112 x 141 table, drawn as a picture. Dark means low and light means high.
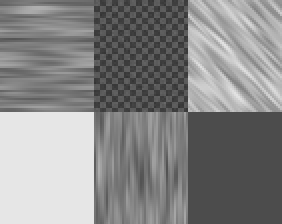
It is made of 2 by 3 panels. Panel 1,1: middling, streaked across. Panel 1,2: low, checkered. Panel 1,3: high, slanting down to the right. Panel 2,1: very high, flat. Panel 2,2: middling, streaked downward. Panel 2,3: low, flat.
